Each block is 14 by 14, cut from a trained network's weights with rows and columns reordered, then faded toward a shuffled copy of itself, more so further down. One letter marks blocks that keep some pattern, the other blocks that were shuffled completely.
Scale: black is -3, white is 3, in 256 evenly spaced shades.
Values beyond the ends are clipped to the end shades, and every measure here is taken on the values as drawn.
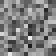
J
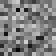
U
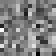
J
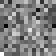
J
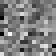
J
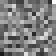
U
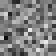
U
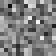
U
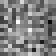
J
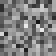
U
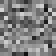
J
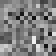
J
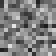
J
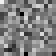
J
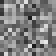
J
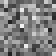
U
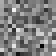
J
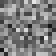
U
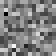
U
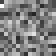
J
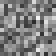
J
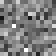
U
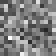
U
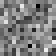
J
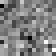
U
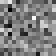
J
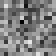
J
